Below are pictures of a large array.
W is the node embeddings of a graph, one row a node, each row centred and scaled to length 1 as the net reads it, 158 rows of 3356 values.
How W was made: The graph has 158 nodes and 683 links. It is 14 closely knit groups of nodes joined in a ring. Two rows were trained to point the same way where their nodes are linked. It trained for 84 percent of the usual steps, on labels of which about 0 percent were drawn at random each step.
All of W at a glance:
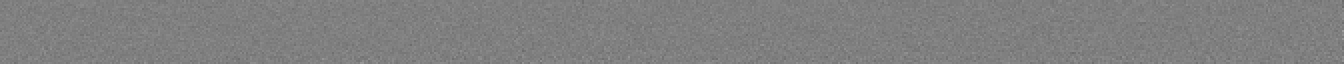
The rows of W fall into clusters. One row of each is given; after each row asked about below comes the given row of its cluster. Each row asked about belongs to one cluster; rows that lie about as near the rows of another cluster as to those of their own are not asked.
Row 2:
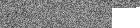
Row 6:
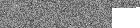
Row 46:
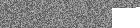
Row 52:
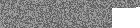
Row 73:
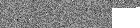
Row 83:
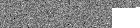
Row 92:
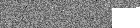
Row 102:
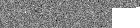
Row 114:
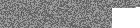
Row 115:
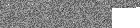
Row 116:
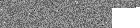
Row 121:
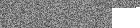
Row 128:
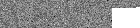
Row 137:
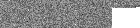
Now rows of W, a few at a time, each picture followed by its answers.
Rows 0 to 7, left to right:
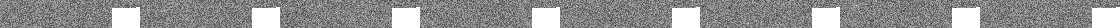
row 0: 137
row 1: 115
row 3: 6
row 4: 114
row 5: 73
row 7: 137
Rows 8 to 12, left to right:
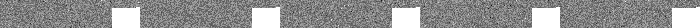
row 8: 92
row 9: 114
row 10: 114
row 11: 52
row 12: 73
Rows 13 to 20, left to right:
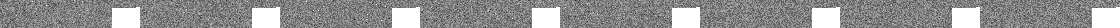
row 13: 2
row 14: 6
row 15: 52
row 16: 92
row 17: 137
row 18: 115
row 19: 52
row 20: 92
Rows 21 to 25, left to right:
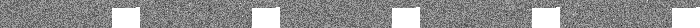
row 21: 46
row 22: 121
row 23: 114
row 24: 121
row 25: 52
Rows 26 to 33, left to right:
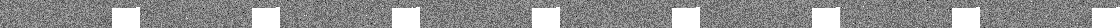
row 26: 102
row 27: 46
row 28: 128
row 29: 92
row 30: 116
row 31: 46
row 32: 52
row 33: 102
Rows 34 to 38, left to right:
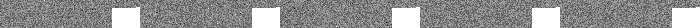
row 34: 115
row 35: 52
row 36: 116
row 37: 83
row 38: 114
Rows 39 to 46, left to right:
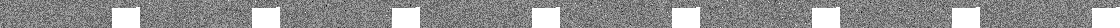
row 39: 92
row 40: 73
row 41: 2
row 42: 46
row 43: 6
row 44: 116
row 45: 114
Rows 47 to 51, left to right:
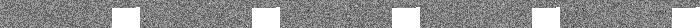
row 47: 114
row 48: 83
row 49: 137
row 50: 73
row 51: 2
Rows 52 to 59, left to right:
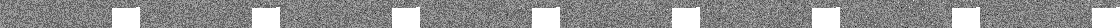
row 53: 137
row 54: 73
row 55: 121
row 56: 121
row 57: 115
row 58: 6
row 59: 92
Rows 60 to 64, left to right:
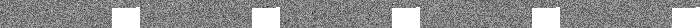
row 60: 92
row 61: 115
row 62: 128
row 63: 6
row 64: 114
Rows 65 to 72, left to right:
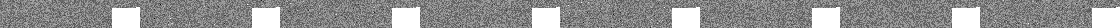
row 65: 115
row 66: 83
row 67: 116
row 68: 73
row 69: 115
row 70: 137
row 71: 116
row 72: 73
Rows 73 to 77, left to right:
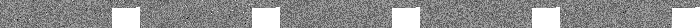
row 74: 46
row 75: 46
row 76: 116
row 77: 2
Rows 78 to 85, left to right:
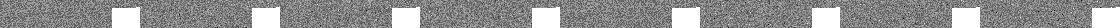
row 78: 115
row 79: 92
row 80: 73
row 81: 116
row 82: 115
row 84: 83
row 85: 114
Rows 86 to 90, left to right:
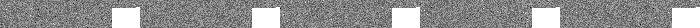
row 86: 128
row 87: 83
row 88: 102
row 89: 46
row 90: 114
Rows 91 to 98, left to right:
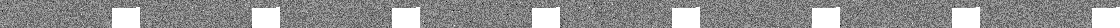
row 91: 6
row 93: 115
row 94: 52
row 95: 128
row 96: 114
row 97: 116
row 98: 116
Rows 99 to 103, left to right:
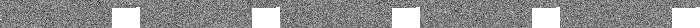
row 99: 137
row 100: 73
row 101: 2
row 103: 83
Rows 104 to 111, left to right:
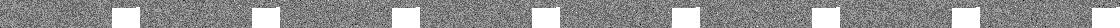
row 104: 6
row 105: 102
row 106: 83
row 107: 92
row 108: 114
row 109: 116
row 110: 121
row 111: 102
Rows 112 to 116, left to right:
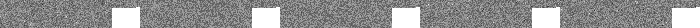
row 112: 102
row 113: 6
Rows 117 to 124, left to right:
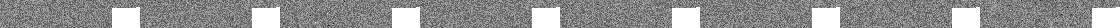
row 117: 52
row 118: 92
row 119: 128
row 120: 92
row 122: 92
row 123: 116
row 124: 6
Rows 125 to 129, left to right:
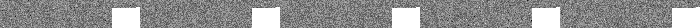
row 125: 137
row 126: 2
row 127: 137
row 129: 52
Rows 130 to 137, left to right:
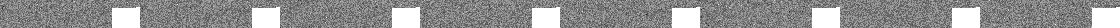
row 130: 73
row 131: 73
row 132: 46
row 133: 121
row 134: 121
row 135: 2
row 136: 114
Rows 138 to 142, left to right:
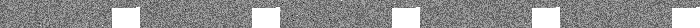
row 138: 73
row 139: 46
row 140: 83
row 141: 116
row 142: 128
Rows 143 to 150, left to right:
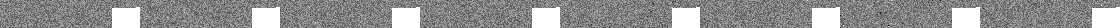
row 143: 83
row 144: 116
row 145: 128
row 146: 83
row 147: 137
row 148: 128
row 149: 128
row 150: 2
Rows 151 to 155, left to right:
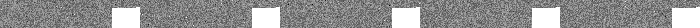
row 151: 6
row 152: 46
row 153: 115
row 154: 2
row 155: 73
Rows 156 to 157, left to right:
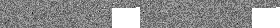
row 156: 128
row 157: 115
